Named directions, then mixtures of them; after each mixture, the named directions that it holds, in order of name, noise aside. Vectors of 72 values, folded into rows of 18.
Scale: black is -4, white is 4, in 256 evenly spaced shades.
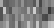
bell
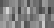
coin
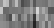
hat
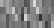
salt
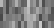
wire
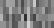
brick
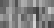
bell, hat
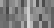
brick, wire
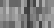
brick, wire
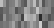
salt, wire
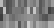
bell, wire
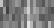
bell, brick, wire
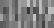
bell, coin, hat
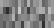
coin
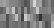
salt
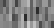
brick, hat, salt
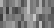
wire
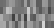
brick, coin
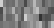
bell, salt, wire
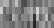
hat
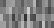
brick, coin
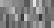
salt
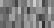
coin, hat, salt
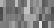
wire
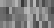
brick, hat, wire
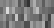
coin, salt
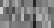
hat, salt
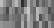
brick, hat, wire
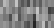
coin, hat
